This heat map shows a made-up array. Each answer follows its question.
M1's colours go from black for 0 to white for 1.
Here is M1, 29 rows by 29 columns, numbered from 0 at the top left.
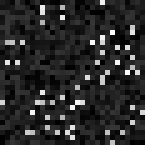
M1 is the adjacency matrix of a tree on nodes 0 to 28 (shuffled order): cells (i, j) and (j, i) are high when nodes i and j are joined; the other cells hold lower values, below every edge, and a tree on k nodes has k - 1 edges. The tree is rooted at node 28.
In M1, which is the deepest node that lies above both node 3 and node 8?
12
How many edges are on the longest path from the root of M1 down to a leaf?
14
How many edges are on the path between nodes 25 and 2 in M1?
6
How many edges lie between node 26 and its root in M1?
3
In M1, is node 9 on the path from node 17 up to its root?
yes
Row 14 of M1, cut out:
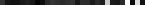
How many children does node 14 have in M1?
2
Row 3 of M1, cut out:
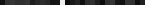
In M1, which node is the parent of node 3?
12
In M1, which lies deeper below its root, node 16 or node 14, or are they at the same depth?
node 16
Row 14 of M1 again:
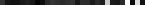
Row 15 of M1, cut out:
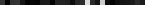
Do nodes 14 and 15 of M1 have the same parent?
no
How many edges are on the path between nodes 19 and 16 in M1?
5
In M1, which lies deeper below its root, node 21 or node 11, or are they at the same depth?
the same depth
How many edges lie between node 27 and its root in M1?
6
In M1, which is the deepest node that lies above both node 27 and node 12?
14
